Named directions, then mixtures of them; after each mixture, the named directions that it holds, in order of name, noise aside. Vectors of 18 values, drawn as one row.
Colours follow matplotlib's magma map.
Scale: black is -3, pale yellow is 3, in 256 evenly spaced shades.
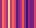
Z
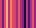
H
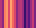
H, Z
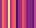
Z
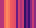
H, Z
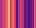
H, Z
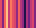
H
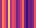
Z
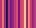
H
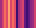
H, Z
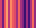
H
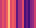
H, Z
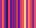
H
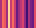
Z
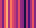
H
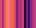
H, Z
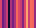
Z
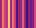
Z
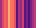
H, Z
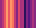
H, Z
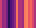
H, Z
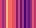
H, Z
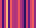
H, Z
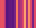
H, Z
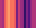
H, Z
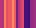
H, Z
